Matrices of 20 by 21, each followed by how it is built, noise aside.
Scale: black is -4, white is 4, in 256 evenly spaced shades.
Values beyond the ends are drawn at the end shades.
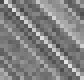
Toeplitz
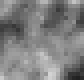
smooth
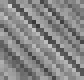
Toeplitz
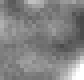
smooth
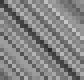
Toeplitz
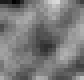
smooth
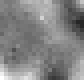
smooth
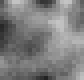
smooth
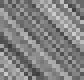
Toeplitz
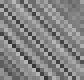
Toeplitz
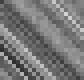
Toeplitz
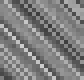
Toeplitz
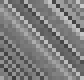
Toeplitz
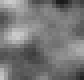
smooth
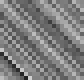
Toeplitz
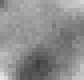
smooth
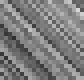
Toeplitz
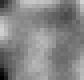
smooth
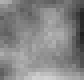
smooth
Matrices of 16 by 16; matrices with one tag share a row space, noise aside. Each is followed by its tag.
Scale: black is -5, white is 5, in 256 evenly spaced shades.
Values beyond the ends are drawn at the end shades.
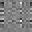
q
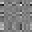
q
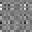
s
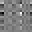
q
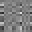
q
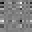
q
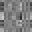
q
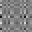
s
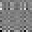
s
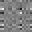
q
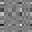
q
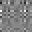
s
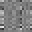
q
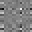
q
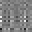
s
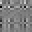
s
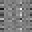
q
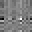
q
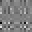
s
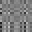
s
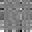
q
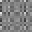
s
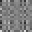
s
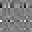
s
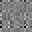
s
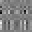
s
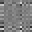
q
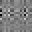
s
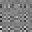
s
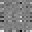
q
